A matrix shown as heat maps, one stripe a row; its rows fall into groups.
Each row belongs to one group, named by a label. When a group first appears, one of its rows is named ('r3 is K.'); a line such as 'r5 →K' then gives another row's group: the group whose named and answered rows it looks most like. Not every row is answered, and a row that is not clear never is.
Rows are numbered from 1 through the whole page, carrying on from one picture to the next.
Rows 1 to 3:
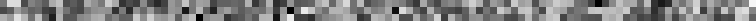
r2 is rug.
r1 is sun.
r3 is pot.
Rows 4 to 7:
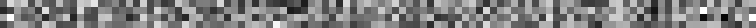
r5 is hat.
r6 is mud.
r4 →sun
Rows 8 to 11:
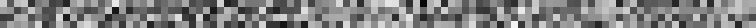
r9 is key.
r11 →sun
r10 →rug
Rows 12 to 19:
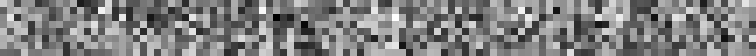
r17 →mud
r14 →key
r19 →pot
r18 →pot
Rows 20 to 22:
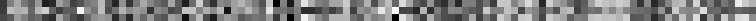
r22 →rug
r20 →rug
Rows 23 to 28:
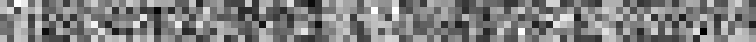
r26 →rug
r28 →pot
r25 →sun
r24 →key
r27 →rug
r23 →pot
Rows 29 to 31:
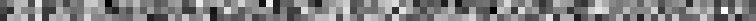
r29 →rug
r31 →sun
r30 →rug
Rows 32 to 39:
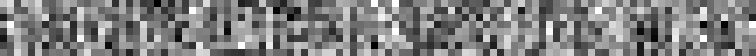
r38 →rug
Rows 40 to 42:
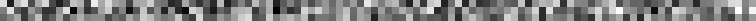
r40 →pot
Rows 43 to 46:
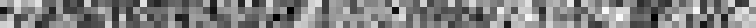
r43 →sun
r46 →key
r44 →rug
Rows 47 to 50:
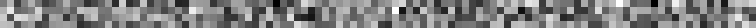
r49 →pot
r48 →mud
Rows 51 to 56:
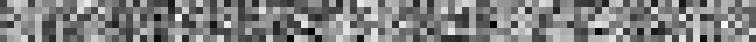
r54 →rug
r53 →key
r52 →hat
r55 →sun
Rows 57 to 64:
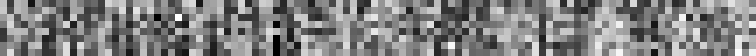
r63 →mud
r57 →pot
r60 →mud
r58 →pot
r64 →mud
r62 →rug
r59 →key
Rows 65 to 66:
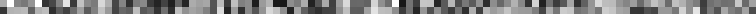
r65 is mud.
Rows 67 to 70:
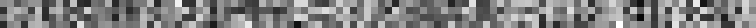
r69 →key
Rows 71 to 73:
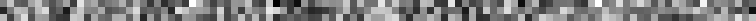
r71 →mud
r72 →hat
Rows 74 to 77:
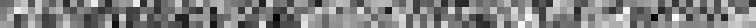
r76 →key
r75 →sun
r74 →rug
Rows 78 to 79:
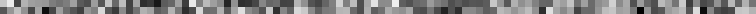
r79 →rug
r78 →key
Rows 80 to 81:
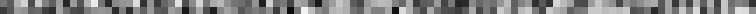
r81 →rug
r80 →rug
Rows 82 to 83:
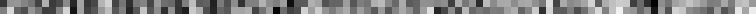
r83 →mud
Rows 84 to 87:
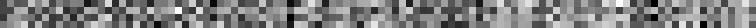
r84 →key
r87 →rug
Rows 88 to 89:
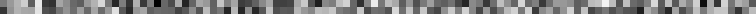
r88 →rug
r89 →sun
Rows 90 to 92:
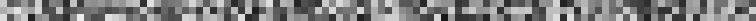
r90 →pot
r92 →pot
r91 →sun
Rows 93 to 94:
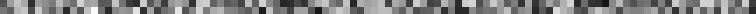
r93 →sun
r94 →rug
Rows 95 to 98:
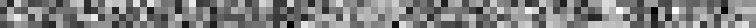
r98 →rug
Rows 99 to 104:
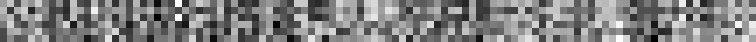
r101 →key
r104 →key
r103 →sun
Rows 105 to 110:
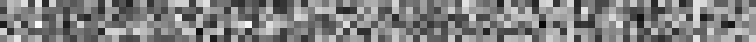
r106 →sun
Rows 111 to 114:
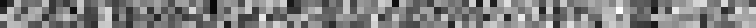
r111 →hat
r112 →mud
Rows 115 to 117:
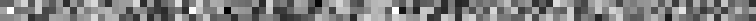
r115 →rug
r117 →sun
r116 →mud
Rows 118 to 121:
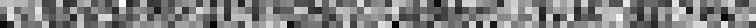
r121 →hat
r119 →key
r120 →mud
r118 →sun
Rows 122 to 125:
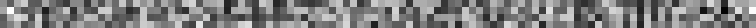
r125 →mud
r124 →sun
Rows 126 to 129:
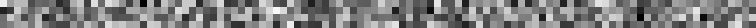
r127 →hat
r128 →mud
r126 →pot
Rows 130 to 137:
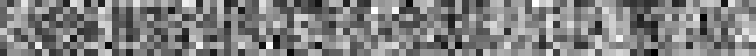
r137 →hat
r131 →hat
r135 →mud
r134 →key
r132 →rug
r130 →pot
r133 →hat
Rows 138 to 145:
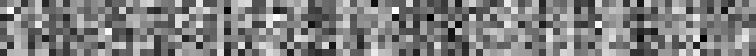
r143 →rug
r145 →hat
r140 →hat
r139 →key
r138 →mud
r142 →hat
